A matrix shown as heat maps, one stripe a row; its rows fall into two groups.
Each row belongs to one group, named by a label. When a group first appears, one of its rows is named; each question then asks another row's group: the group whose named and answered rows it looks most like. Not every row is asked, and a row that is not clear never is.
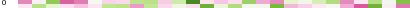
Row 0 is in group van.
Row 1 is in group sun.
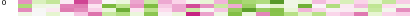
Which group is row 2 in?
sun
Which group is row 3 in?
sun
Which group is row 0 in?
sun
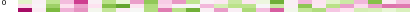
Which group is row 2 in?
van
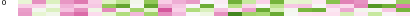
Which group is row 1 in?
sun
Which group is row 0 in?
sun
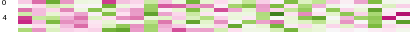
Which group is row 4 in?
van
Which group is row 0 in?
van
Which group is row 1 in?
sun
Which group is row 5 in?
van
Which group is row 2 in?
van
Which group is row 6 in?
sun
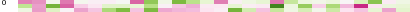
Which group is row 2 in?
sun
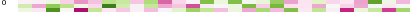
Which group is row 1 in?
sun
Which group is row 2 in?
van
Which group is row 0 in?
sun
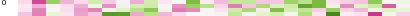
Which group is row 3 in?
sun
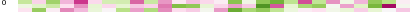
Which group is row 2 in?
sun
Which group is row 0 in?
sun
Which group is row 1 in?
van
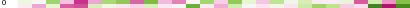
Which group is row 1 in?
van
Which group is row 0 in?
sun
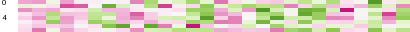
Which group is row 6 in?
sun
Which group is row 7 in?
van
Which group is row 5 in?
van
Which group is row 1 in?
sun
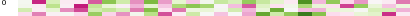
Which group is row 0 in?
sun
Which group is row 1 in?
van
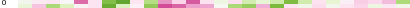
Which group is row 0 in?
sun
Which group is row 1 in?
sun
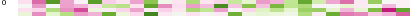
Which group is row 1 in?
sun
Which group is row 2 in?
van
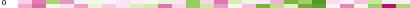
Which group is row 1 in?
van
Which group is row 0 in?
van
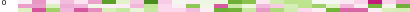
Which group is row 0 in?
sun
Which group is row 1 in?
van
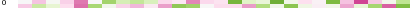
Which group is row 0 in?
sun
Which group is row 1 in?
van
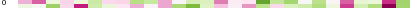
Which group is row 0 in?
van
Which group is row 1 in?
van
